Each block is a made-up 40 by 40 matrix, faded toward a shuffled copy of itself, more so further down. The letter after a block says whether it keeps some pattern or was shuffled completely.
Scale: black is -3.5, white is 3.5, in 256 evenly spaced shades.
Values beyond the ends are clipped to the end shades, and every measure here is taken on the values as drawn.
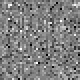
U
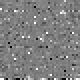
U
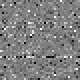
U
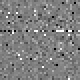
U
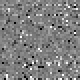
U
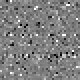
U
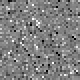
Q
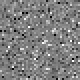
Q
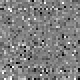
U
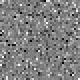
Q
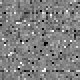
U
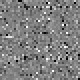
U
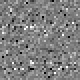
U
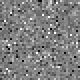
Q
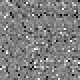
U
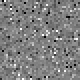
Q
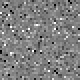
Q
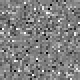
U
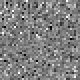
U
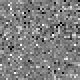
U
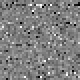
U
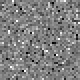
Q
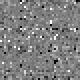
U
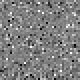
U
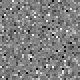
Q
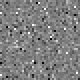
Q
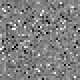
Q
